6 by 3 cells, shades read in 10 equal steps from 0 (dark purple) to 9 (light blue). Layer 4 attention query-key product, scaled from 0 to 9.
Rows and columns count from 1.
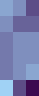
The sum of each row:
16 14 17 17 18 12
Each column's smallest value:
5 3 0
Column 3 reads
3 4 6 6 7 0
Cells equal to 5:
3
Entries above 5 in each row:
2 1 2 2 2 1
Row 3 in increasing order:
5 6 6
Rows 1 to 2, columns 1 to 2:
7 6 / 6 4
